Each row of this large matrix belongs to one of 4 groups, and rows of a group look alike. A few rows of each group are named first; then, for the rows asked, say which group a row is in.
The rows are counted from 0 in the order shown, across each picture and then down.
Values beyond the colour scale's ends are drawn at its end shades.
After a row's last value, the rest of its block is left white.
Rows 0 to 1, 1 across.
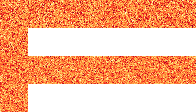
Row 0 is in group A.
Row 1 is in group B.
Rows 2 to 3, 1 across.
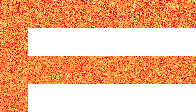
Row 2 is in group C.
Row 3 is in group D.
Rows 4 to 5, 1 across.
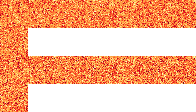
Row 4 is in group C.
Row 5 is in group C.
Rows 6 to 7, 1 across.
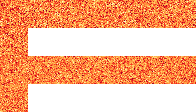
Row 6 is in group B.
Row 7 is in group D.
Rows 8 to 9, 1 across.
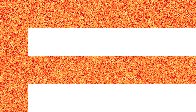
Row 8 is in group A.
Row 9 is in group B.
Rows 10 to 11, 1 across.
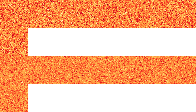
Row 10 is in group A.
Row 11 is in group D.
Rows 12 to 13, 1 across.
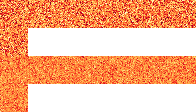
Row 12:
A
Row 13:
C
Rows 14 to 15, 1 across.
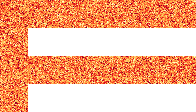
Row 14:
B
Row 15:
C
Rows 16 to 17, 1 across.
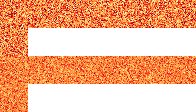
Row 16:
D
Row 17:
A
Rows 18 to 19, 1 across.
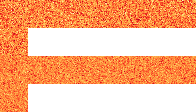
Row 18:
A
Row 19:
D
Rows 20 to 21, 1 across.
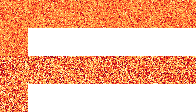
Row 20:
A
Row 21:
A
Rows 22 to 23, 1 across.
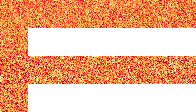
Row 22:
C
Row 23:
B
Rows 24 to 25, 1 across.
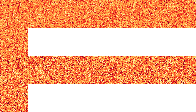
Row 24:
C
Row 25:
C
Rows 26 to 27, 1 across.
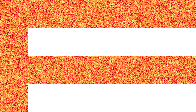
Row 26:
B
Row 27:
C
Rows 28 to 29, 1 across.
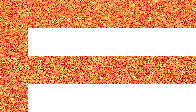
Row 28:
D
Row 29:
A
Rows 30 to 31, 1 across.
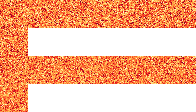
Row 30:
D
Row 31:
A
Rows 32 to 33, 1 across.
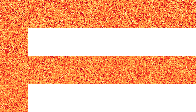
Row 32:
A
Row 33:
A
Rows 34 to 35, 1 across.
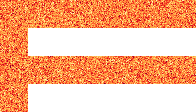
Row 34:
A
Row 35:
B
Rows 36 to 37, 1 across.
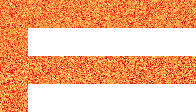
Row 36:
D
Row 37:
D
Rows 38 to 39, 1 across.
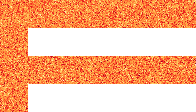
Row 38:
C
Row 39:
A
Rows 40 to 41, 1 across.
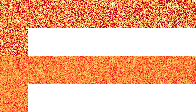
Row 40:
C
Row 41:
C
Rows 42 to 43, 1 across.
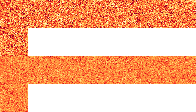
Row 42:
B
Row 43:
B
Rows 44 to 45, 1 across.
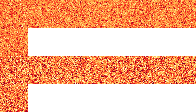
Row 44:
D
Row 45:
D
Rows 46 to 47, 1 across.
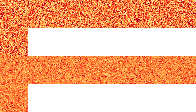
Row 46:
A
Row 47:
D
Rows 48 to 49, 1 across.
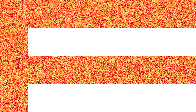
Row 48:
D
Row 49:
C
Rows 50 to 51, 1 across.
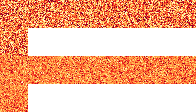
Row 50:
A
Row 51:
D
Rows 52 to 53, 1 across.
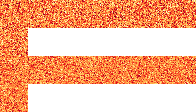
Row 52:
C
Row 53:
A
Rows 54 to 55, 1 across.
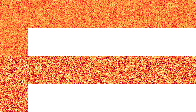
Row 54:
C
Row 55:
D
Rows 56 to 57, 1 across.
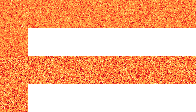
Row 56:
D
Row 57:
A
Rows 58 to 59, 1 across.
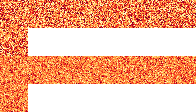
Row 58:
A
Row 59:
D
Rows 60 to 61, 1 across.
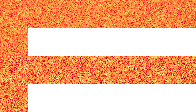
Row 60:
D
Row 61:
D
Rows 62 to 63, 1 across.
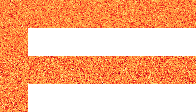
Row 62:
D
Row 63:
A
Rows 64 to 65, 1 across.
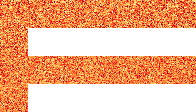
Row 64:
C
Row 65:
A
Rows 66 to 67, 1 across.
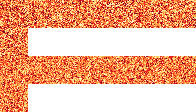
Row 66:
B
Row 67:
D
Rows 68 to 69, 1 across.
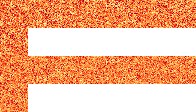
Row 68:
B
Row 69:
B
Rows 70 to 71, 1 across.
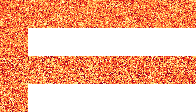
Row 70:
B
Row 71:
A
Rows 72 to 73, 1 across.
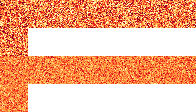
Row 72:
B
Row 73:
A
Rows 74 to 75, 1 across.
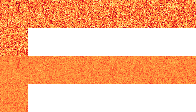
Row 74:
C
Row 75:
C
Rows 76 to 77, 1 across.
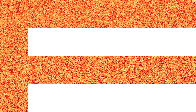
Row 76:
C
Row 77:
D
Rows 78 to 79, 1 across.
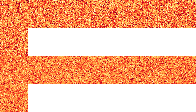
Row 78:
C
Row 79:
D
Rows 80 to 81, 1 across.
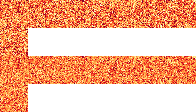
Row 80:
C
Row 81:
C
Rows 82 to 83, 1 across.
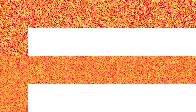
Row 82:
D
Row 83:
C
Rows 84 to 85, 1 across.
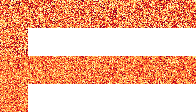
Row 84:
C
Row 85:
C
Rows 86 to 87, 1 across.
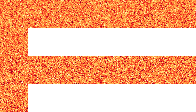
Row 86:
D
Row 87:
D
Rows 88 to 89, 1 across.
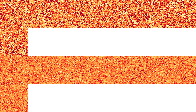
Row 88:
A
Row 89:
D
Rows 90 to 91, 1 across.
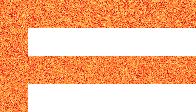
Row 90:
D
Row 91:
A
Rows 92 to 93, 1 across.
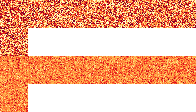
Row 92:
B
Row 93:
C
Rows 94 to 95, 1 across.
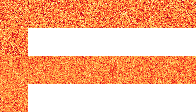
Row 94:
A
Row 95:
C
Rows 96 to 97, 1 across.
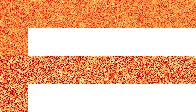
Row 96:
B
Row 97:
B
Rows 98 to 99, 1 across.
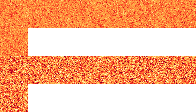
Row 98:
D
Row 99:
D
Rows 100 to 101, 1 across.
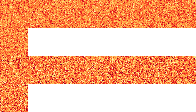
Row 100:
C
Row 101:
C
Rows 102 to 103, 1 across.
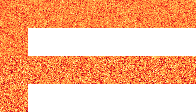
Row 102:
B
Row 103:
D
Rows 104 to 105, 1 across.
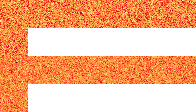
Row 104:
A
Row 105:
D
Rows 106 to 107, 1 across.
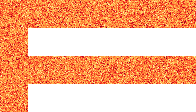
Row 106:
D
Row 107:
C
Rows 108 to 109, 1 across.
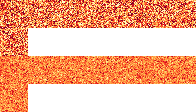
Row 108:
B
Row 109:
B
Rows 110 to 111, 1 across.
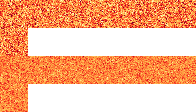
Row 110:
D
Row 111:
B
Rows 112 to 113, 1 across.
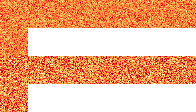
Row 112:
A
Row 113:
A
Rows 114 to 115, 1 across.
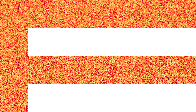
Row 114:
C
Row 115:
C
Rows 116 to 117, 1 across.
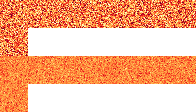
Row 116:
D
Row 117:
A
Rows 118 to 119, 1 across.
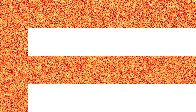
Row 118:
C
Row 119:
D
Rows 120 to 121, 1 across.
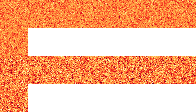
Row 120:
A
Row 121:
D
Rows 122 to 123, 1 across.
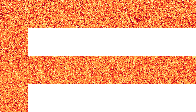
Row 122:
A
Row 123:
C
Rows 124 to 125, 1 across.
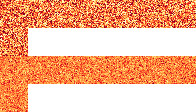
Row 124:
B
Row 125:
D
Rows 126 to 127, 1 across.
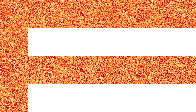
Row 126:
A
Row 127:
A
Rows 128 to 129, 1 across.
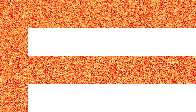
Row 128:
D
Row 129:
C
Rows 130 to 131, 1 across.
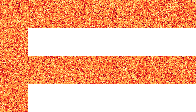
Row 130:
C
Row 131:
A
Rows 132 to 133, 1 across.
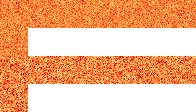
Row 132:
C
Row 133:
B
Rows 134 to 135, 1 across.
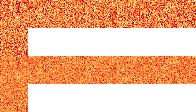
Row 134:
C
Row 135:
C
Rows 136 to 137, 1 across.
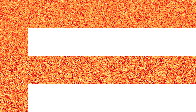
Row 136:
A
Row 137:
D
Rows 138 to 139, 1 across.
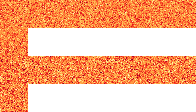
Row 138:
A
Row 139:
B
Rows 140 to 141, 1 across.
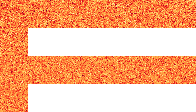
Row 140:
B
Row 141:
D
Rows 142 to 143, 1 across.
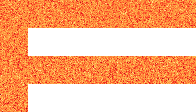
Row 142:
A
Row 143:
C
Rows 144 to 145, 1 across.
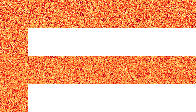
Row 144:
A
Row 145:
A
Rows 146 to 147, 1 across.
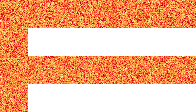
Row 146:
A
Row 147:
A
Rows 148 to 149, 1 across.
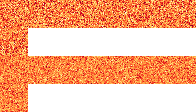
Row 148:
A
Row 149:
B
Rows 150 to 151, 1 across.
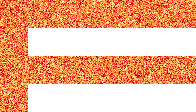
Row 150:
B
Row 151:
A
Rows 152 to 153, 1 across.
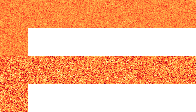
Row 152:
B
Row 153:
B
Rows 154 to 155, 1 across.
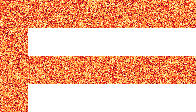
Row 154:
B
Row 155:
C
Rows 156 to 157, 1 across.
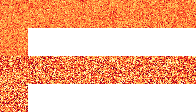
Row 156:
C
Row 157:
C
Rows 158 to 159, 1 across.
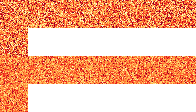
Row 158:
A
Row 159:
A
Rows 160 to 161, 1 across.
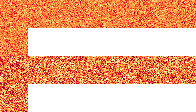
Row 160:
D
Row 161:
B
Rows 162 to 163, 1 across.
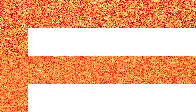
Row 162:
D
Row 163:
C
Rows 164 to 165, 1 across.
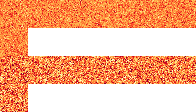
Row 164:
D
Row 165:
B
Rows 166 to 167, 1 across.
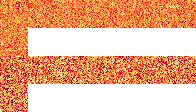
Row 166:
C
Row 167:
B
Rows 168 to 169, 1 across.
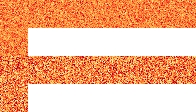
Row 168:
A
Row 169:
C
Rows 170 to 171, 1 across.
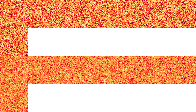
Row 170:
D
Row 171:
D
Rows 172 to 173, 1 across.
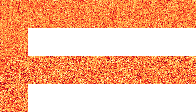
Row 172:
C
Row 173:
B
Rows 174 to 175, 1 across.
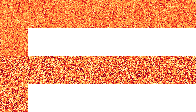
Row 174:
C
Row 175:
A
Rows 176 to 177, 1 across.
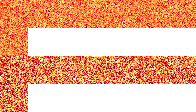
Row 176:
B
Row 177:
B
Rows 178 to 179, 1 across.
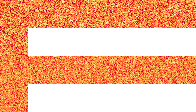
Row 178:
B
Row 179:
C
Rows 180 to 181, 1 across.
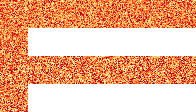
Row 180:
A
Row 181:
D
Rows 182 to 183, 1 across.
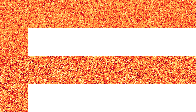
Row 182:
A
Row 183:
B
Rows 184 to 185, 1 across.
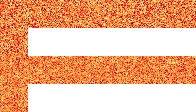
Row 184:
D
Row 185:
C
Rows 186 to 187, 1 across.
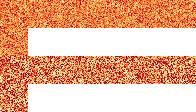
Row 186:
B
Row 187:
B
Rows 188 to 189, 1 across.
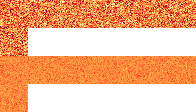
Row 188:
B
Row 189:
A
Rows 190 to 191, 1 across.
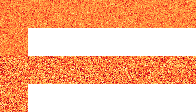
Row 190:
B
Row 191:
A
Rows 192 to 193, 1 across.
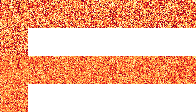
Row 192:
C
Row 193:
C
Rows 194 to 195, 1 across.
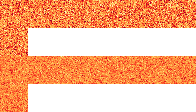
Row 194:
C
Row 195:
D
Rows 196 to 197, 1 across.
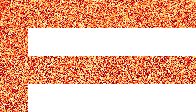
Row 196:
B
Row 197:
A
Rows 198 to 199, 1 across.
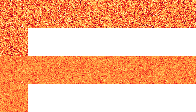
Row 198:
D
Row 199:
D
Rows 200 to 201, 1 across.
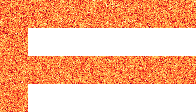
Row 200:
B
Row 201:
D
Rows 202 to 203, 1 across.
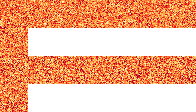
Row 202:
B
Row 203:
A
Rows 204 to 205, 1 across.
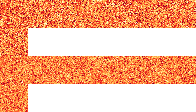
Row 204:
B
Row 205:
D
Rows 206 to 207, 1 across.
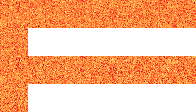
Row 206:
C
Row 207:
C
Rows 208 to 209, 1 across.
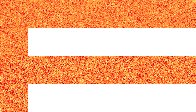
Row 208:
B
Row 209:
B
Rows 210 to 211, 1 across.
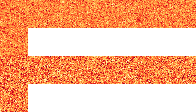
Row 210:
B
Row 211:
B
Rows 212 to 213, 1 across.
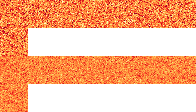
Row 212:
B
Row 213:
B
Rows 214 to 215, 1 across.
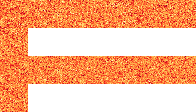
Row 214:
B
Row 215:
B
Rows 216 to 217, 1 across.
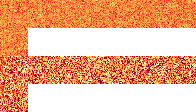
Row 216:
C
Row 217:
D
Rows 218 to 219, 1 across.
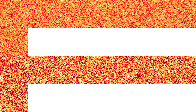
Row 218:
D
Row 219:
B
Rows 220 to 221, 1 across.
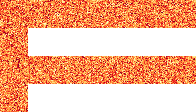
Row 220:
B
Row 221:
C
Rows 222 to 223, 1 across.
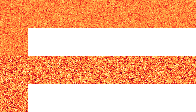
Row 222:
B
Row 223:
D
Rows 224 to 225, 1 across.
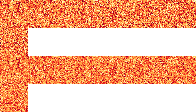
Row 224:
C
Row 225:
C
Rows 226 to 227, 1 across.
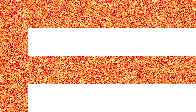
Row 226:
D
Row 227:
B
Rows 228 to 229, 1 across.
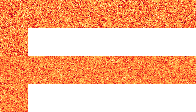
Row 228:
D
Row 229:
B
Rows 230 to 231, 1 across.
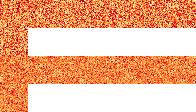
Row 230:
C
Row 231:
B
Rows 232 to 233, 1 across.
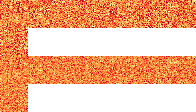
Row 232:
C
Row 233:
C
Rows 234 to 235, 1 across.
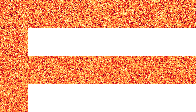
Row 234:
D
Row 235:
A
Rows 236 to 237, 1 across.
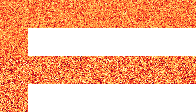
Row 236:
A
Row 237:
D
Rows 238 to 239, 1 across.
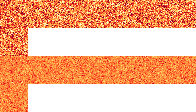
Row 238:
B
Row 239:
D
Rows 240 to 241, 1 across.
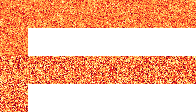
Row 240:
B
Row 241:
C
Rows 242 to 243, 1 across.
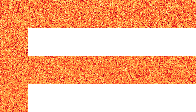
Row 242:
C
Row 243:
A
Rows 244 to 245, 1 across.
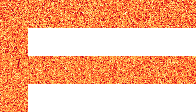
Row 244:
A
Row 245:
C
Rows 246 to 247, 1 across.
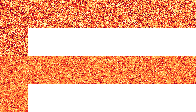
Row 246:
B
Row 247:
D
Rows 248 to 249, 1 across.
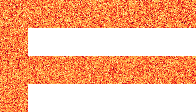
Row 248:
D
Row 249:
C
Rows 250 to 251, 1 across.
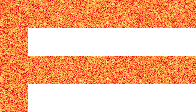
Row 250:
B
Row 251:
B
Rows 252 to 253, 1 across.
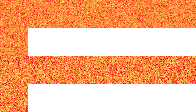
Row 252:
B
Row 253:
C
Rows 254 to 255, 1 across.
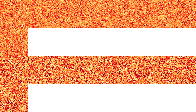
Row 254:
D
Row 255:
A
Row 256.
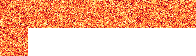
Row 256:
B
